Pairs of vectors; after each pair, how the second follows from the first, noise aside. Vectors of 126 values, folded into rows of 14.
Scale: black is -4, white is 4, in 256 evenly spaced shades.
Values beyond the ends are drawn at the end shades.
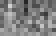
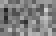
wrapped around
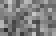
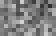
reversed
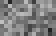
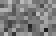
wrapped around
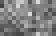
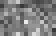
reversed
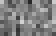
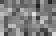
reversed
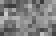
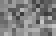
wrapped around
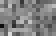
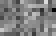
reversed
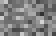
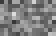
reversed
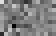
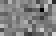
reversed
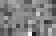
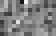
reversed
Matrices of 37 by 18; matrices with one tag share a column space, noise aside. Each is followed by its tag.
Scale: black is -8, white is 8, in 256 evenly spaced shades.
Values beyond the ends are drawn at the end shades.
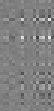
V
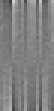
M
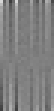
M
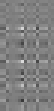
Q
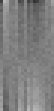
M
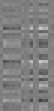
Q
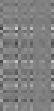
Q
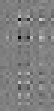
V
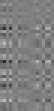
Q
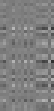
Q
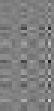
Q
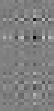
V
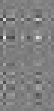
V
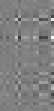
V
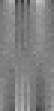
M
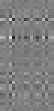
V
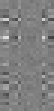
V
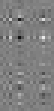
V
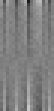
M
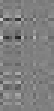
V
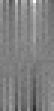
M
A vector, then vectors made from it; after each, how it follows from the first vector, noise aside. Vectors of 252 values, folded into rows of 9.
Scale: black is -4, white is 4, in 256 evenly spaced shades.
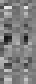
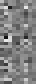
sign-scrambled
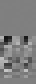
partly zeroed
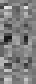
copied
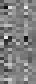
sign-scrambled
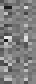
sign-scrambled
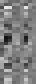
copied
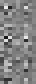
sign-scrambled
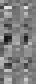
copied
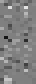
partly zeroed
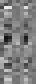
copied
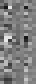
sign-scrambled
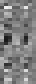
copied
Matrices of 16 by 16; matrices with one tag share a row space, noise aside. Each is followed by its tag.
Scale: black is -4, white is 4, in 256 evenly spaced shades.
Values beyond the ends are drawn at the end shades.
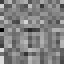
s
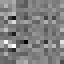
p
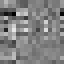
p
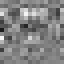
s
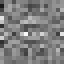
s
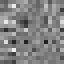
p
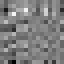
p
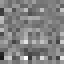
s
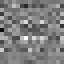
s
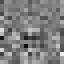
s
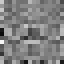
s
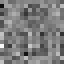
s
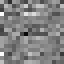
s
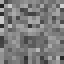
s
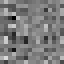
p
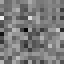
s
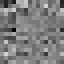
p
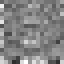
s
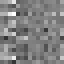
p
